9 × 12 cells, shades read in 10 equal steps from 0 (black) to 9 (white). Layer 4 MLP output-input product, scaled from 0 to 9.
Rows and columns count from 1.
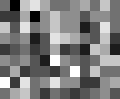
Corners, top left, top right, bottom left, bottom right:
4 4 4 3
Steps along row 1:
down up up down down same up up down up down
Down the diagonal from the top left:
4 2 8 1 3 9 4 5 3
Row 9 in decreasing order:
7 6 5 4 4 4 4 3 3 3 2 2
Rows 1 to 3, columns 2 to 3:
0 7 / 2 6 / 3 8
